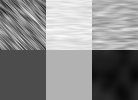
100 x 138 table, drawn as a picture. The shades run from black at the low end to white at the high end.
The table splits into 2 rows of 3 panels. Panel 1,1: middling, slanting down to the right, strong in contrast. Panel 1,2: very high, streaked across, faint in contrast. Panel 1,3: high, streaked across. Panel 2,1: low, flat. Panel 2,2: high, flat. Panel 2,3: very low, smooth, faint in contrast.
